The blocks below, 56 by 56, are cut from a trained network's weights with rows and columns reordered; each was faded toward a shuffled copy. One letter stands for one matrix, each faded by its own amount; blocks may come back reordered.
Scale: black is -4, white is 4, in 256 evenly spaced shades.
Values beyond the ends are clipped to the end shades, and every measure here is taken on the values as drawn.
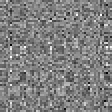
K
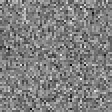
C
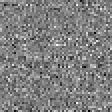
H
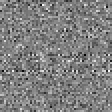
H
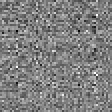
K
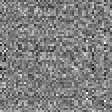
K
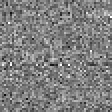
C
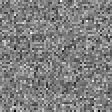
C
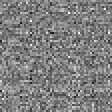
K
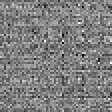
K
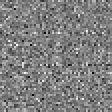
H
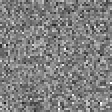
C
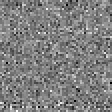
H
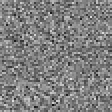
C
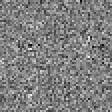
C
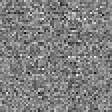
C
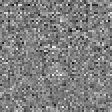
H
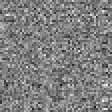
C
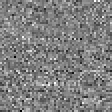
H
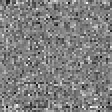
H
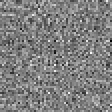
C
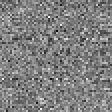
C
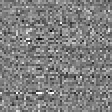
K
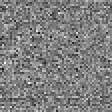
C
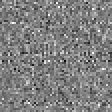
H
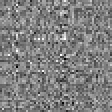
K
